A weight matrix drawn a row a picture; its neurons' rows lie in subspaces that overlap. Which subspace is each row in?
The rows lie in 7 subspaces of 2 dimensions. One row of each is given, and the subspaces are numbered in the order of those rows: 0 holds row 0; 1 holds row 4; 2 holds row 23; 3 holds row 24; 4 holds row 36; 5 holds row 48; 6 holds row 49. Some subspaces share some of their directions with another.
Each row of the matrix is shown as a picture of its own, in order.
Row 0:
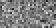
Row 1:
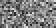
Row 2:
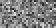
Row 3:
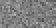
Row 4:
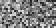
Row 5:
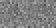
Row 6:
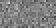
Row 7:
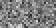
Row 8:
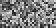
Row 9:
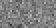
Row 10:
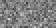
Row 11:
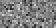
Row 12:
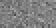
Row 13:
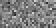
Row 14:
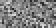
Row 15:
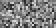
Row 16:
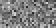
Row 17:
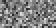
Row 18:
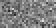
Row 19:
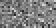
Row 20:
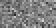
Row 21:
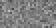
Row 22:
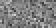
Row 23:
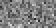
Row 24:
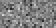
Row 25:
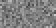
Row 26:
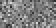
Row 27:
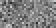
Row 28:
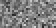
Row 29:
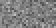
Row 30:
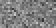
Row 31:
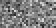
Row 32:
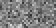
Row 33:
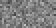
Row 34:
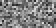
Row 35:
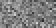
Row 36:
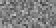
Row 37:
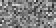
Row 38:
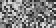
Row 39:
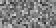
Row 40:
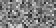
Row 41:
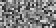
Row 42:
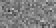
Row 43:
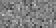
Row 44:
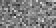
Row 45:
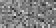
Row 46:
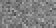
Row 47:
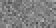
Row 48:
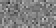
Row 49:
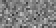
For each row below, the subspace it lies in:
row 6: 5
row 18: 0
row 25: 0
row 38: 4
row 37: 1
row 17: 6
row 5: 5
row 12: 5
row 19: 5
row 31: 1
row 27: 4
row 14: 2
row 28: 6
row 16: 3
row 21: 0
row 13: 3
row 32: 2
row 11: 3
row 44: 1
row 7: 2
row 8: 3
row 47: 4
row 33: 0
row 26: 4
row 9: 2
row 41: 0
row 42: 0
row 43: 3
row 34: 1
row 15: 3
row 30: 6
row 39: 4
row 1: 6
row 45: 5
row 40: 2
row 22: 2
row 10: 6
